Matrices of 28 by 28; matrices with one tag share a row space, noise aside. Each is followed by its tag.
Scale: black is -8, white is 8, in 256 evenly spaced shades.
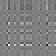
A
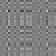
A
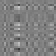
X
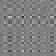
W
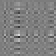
X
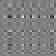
W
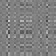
A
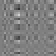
X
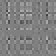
A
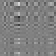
X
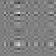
X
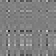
A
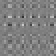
W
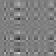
X
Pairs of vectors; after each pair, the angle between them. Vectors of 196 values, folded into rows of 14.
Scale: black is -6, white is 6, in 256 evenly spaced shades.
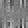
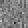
partly opposed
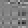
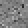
orthogonal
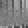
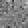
partly aligned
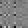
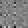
nearly parallel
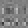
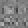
nearly opposite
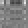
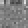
nearly parallel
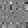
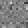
nearly parallel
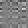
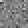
partly aligned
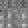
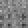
nearly opposite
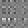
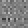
nearly opposite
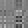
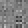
nearly parallel
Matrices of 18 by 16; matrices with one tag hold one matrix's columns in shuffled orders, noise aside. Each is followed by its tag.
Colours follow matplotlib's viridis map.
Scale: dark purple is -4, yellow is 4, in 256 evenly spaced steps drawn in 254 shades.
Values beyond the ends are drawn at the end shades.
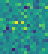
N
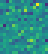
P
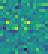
N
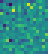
P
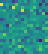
P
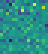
P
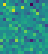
P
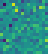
P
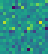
N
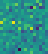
N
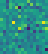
N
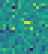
N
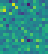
P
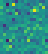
P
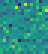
P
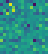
P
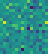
N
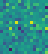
N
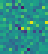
N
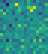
P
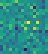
N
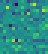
P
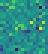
N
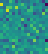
P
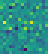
N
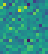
P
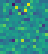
P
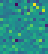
P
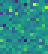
P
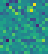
P
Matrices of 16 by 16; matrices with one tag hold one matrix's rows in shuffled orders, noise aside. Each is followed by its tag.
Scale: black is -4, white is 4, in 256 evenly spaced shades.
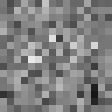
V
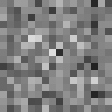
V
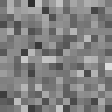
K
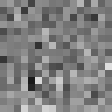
K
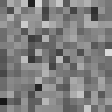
K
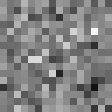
V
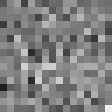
K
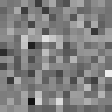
K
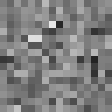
V
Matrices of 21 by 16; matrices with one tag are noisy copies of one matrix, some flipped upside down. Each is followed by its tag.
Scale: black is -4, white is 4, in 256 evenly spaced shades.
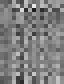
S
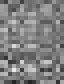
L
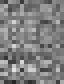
L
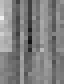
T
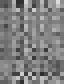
S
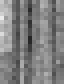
T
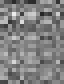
L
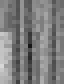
T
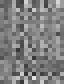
S
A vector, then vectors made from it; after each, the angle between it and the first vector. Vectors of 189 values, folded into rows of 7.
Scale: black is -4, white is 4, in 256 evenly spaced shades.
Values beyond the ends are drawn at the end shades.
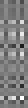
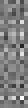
nearly parallel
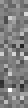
partly aligned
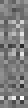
nearly parallel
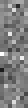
orthogonal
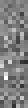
partly aligned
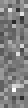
partly opposed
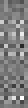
nearly parallel
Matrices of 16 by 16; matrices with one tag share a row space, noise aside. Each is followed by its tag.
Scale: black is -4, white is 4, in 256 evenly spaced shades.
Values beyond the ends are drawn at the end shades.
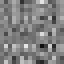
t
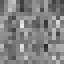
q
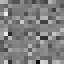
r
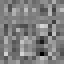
t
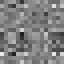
q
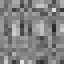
t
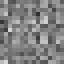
r
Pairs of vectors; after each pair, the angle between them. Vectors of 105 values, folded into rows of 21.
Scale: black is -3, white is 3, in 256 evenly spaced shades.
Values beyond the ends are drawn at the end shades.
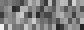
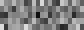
partly aligned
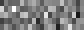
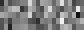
partly aligned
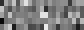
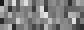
nearly parallel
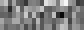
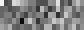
orthogonal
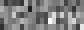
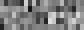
nearly parallel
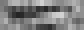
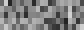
orthogonal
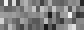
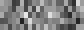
partly opposed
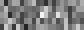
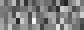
orthogonal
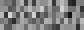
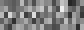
nearly parallel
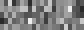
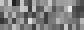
nearly parallel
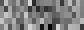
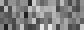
nearly opposite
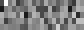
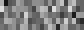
nearly opposite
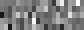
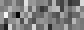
partly opposed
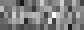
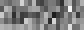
nearly opposite
